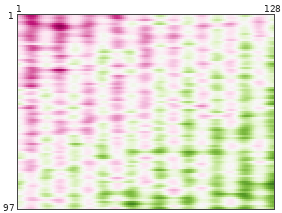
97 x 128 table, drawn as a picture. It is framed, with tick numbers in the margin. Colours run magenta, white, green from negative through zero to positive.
Ninth with the lowest average: top left. Ninth with the highest average: bottom right. Stripes: upright, repeating 9 times. Slope: up to the bottom right. Lone odd cells: none.
